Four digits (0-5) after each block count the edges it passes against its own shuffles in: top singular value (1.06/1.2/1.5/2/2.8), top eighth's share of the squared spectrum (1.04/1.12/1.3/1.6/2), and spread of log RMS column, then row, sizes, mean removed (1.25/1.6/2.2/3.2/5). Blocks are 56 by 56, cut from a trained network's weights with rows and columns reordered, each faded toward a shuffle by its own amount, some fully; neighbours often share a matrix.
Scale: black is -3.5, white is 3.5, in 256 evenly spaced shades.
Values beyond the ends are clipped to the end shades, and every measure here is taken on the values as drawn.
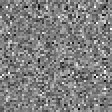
3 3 2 2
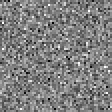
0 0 0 0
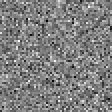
2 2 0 0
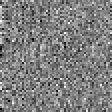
3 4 2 2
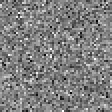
0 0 0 0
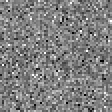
0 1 0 0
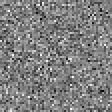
2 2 1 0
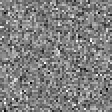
1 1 0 0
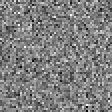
2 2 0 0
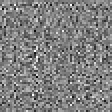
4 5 2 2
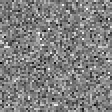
1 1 0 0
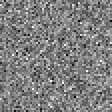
0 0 0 0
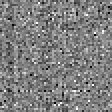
2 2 0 1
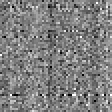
3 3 0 2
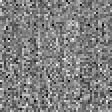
2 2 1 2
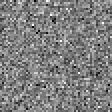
0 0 0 0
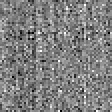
3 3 0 2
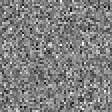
3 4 2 1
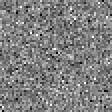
0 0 0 0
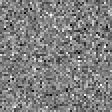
1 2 1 1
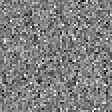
2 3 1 1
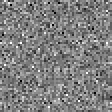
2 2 0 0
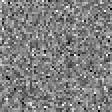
0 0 0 0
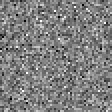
1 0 0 0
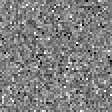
0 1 0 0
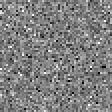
1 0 0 0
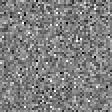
2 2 0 0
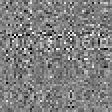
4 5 2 3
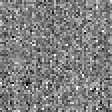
2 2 0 1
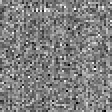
2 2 0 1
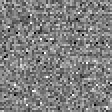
1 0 0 0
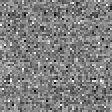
2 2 1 0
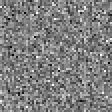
1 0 0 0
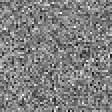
1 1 0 0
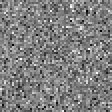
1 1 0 0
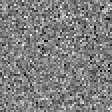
1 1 0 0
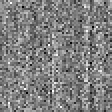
3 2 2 1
